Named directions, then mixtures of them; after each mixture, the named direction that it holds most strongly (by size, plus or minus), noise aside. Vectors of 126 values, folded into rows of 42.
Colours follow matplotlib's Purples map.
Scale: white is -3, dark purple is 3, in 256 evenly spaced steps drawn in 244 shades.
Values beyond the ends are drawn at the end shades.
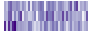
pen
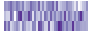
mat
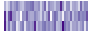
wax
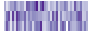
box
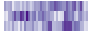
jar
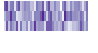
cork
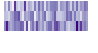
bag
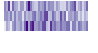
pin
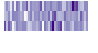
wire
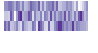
mat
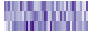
pin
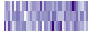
wire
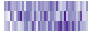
mat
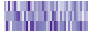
pin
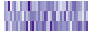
pin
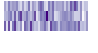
pen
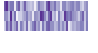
cork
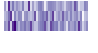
pen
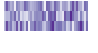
cork
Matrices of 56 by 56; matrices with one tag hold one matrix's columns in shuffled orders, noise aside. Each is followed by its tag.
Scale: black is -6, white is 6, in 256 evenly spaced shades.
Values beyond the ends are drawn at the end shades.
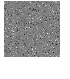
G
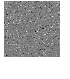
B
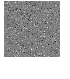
G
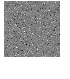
G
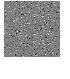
B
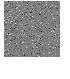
B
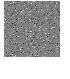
G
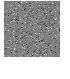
G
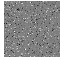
G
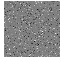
G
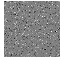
B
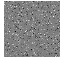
B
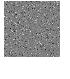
B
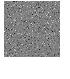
B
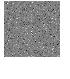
G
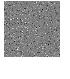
G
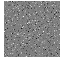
B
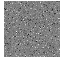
G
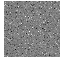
B
